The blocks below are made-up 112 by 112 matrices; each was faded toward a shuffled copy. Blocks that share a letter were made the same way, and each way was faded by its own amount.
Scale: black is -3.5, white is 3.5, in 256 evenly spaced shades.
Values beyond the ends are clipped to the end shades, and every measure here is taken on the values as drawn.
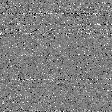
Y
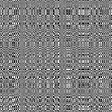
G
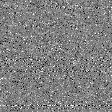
Y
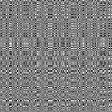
G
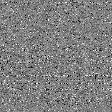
Y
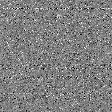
Y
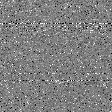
Y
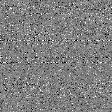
Y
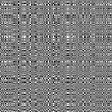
G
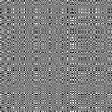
G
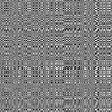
G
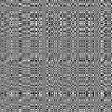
G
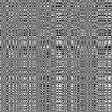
G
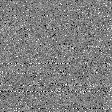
Y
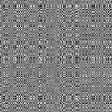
G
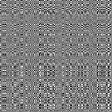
G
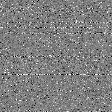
Y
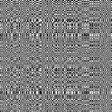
G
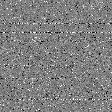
Y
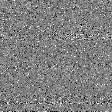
Y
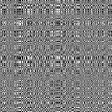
G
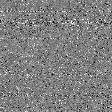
Y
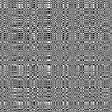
G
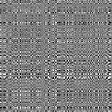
G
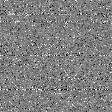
Y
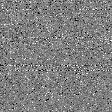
Y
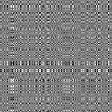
G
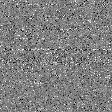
Y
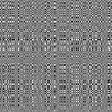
G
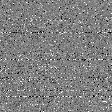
Y
